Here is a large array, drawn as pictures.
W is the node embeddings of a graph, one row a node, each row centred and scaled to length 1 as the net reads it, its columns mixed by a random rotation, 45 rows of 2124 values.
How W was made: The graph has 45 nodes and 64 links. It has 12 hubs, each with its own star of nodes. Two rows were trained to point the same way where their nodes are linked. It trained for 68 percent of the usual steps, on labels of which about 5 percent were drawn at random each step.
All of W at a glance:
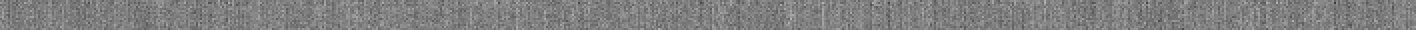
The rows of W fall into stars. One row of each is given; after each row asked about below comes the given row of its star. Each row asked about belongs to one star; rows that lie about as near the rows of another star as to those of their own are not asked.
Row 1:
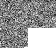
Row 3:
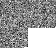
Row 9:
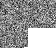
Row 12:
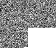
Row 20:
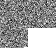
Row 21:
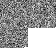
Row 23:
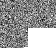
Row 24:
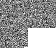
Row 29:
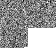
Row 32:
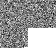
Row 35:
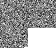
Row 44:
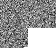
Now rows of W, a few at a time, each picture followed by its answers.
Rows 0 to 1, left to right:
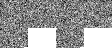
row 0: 3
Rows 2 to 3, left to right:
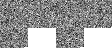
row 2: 23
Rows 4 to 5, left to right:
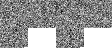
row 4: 32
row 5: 9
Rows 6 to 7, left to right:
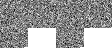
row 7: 21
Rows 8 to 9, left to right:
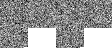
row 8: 23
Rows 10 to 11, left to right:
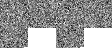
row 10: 35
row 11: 23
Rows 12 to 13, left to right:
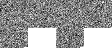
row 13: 29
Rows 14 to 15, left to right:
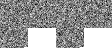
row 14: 20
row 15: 29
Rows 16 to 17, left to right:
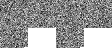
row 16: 1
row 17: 24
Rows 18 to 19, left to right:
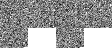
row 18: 44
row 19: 12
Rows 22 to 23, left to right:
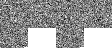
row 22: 24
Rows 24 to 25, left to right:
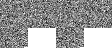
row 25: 3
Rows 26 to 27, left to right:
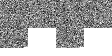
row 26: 44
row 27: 20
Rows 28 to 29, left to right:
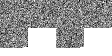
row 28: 3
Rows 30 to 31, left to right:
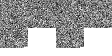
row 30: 24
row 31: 9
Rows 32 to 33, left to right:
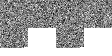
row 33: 23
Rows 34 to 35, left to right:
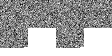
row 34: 9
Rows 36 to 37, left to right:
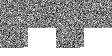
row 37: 35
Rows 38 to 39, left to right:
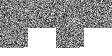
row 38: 44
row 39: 24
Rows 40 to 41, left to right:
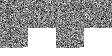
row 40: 44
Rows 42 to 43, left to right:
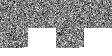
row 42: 1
